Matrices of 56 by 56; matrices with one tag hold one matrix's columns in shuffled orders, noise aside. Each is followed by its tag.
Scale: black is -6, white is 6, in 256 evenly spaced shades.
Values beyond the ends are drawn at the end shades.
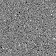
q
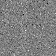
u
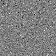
u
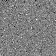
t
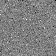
t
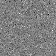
u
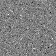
q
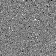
t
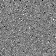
t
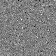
t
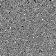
t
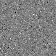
q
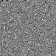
t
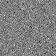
q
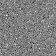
q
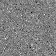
q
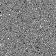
q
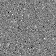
q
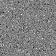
q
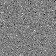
u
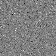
u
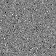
q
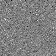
t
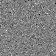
u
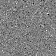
u
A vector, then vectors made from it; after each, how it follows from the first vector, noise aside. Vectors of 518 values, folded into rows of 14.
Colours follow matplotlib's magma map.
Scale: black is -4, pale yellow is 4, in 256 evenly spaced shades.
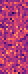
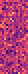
negated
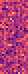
negated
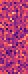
negated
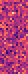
negated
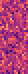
sign-scrambled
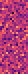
sign-scrambled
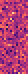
negated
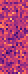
negated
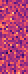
sign-scrambled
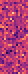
negated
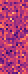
negated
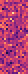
negated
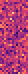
negated
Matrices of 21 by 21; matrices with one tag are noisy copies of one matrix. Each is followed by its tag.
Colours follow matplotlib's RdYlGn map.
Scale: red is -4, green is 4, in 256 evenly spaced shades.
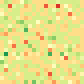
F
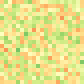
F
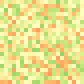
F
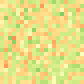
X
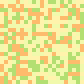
X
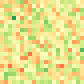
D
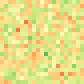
D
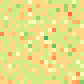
F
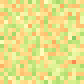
X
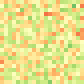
D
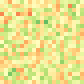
D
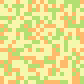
F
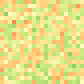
D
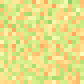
F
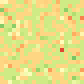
D
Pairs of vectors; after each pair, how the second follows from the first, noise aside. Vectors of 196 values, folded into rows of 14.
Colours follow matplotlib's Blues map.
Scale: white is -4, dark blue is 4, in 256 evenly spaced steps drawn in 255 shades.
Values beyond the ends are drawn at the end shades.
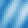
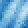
copied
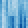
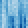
copied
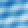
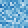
shuffled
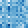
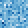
shuffled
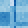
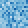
shuffled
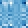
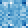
copied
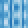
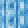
reversed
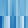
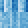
reversed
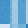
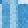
reversed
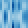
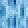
reversed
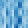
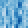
copied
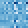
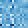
reversed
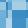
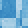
reversed
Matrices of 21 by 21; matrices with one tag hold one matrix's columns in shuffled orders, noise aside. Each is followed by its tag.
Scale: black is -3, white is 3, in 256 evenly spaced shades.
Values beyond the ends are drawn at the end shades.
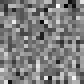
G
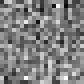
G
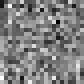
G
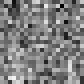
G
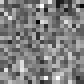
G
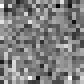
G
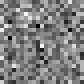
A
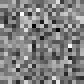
A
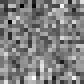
G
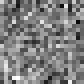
G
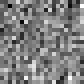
G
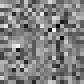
A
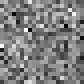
A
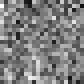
G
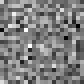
A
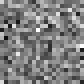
A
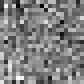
G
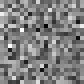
A
